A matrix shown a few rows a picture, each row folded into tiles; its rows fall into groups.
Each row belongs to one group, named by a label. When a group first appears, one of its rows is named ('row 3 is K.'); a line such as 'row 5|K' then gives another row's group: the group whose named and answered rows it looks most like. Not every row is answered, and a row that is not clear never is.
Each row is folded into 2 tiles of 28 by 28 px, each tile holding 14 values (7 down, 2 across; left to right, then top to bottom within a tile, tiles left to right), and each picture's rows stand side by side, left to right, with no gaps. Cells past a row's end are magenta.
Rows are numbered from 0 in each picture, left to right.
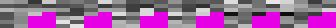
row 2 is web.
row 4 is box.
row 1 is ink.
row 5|box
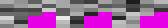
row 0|ink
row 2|web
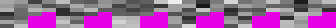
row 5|web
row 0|box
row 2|ink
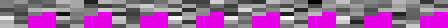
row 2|box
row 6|ink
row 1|box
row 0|ink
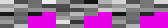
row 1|ink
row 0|box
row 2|box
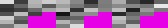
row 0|ink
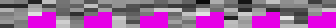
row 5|ink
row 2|ink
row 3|web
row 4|web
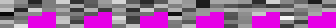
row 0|box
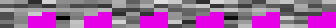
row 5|ink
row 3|ink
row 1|web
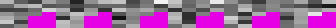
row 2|web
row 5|web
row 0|ink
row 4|ink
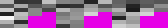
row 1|web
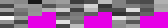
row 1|box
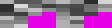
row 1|ink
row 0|ink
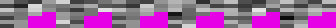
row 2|web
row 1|ink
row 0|web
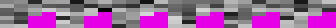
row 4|box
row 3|ink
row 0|ink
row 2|web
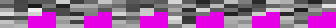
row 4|ink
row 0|web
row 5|box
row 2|web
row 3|box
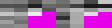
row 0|web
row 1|web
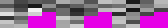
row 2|box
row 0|web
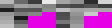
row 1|web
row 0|ink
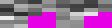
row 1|web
